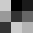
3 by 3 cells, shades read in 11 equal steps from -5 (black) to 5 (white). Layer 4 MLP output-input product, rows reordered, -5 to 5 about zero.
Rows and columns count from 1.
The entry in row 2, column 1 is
1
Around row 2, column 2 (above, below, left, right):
-5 3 1 -1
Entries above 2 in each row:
1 0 1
